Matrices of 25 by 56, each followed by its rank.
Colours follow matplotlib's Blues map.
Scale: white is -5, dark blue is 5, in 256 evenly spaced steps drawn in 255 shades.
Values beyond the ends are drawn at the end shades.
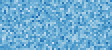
full rank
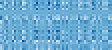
two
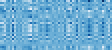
two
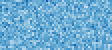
full rank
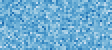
full rank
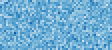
full rank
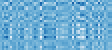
two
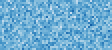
full rank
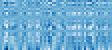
two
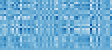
two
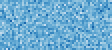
full rank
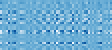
two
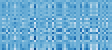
two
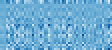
two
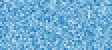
full rank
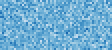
full rank
